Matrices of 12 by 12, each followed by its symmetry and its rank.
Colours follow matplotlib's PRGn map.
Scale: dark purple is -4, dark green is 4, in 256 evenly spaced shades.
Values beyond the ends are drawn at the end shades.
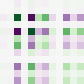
symmetric, rank one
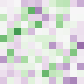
neither, full rank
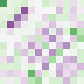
symmetric, full rank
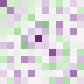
symmetric, full rank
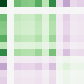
symmetric, rank one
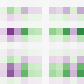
neither, rank one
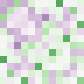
symmetric, full rank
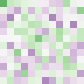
neither, full rank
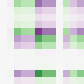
neither, rank one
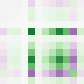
symmetric, rank one
